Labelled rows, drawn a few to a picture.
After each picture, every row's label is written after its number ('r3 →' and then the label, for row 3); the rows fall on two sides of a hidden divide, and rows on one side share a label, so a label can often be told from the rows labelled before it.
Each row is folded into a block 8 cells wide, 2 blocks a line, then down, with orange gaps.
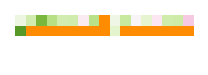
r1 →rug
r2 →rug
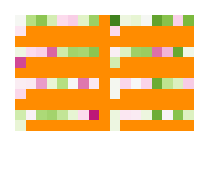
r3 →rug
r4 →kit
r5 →kit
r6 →rug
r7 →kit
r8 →kit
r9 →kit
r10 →kit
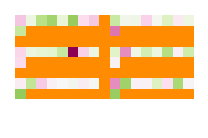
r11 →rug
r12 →kit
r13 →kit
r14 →kit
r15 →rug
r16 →rug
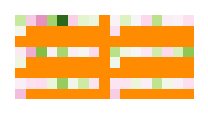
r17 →kit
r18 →kit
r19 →kit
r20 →kit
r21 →kit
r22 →kit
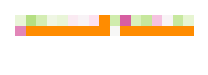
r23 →kit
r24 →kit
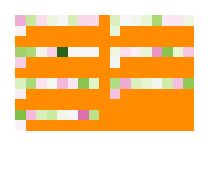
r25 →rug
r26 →kit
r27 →kit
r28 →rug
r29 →rug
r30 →kit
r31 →kit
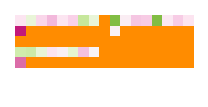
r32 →kit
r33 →kit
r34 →kit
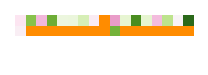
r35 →rug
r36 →rug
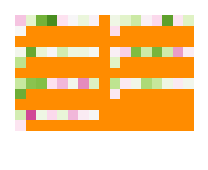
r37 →rug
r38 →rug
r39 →rug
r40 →kit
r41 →rug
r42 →kit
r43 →kit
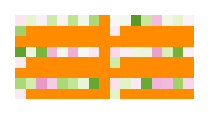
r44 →rug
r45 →rug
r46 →kit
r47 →rug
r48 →kit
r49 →rug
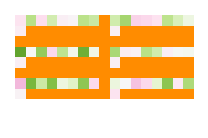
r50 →rug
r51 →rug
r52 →kit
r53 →kit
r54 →rug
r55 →kit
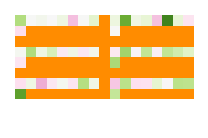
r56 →kit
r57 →rug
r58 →rug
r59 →rug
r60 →rug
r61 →rug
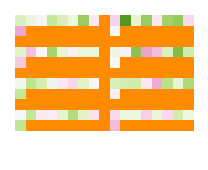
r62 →kit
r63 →rug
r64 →kit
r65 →rug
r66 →rug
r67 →rug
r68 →rug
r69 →kit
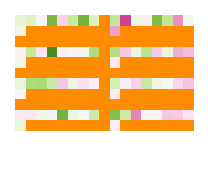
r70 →rug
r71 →kit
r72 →rug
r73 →kit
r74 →rug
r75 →kit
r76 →kit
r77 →kit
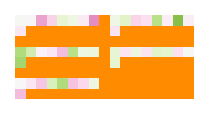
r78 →kit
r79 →kit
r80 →rug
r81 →kit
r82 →kit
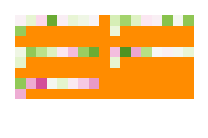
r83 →rug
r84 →rug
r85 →rug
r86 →rug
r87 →kit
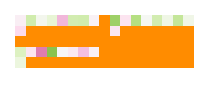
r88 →rug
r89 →kit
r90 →kit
